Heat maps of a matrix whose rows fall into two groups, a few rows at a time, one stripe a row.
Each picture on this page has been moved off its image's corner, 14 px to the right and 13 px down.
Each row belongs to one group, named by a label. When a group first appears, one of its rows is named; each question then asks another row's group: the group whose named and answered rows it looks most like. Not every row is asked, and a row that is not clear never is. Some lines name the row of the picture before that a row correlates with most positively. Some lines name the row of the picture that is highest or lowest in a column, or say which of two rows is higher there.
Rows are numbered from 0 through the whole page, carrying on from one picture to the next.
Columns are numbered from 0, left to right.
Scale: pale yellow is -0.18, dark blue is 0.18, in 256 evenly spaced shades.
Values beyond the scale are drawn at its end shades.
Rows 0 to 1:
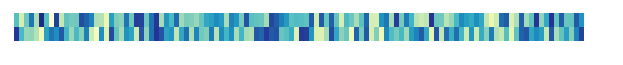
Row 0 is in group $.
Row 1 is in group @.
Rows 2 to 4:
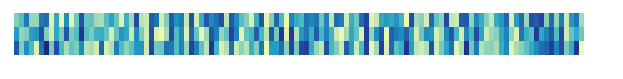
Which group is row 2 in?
$
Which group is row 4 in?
$
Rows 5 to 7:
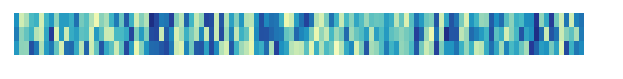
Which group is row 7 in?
@
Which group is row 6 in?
@
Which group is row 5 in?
@
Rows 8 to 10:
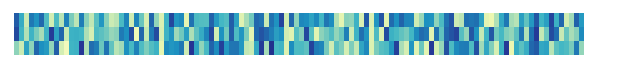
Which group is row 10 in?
$
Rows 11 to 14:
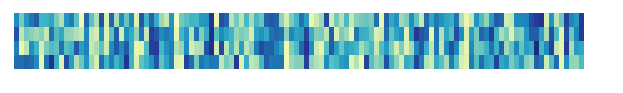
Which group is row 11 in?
@
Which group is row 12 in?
@
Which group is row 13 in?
@
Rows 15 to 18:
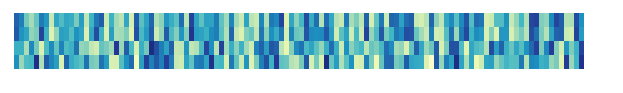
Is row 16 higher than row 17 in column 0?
Yes
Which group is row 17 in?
@
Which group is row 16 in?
$
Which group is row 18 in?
@
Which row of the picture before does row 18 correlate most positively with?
14
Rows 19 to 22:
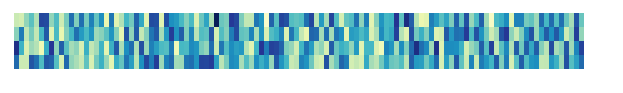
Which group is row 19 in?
$
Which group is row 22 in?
@
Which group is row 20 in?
$
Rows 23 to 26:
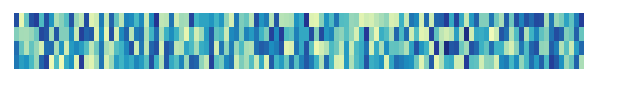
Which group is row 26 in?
$
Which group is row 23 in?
@
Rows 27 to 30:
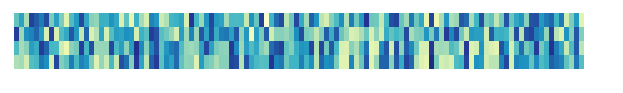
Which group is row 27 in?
$
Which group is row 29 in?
$
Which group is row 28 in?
@
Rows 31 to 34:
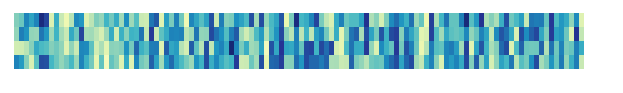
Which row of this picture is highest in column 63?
33
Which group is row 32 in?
$
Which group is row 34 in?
$
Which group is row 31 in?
$
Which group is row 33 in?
$
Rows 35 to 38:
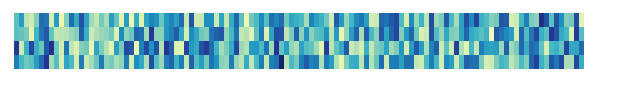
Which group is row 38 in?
$
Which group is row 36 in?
$
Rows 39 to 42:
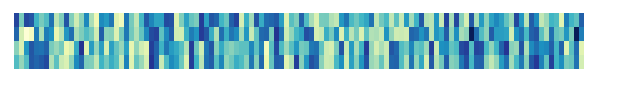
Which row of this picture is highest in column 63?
40
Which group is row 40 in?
@
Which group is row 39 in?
@
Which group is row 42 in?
$
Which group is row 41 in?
$
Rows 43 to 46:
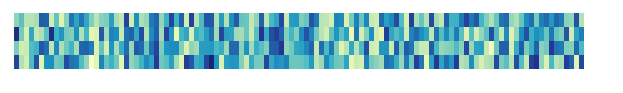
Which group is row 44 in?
@
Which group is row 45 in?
$
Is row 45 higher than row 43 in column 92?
No
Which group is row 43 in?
$
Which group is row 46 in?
@
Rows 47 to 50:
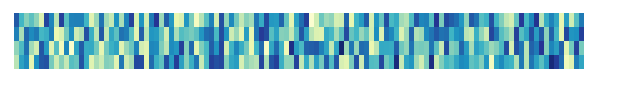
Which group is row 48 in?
@
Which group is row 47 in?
@
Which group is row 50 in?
$
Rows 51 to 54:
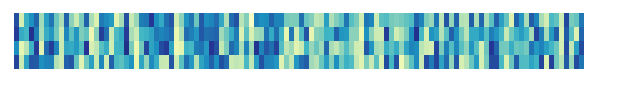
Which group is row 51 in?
@
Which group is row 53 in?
@
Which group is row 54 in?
@
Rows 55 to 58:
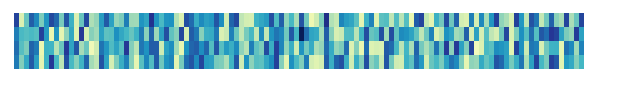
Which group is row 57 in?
@
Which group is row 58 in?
@
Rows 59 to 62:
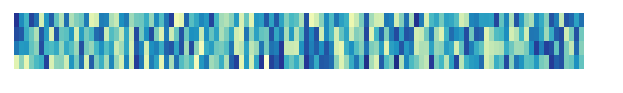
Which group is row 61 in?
$
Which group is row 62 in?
$
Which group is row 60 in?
$
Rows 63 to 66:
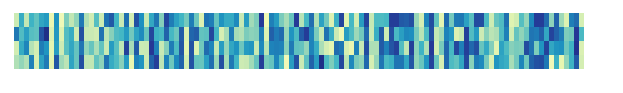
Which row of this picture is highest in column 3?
66
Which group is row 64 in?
$
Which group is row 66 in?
$
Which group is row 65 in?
$
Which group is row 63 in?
$
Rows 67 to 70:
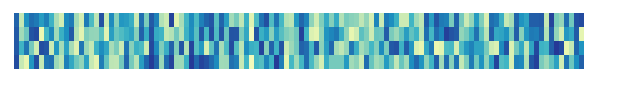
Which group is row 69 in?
$
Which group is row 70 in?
@
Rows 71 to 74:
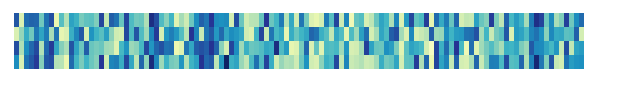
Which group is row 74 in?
@
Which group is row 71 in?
@
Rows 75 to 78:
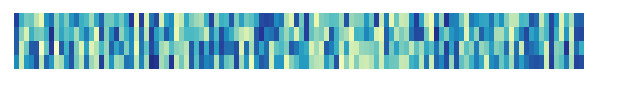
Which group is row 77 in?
@
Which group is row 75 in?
@
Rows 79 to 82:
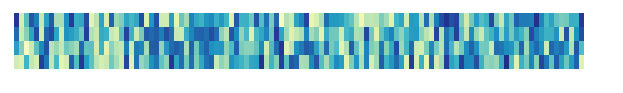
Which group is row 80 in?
@
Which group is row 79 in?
@
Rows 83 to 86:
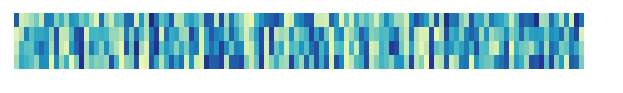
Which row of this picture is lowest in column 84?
84
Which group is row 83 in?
@
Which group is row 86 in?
$
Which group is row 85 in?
$
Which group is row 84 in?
$
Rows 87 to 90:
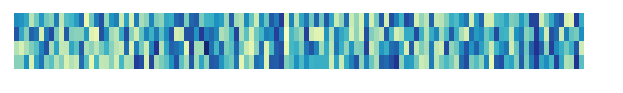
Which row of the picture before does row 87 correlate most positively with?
86
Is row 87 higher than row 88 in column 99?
Yes
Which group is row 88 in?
@
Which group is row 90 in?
$
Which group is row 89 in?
$
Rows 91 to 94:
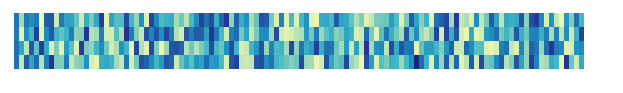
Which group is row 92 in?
@
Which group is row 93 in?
$
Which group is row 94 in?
@
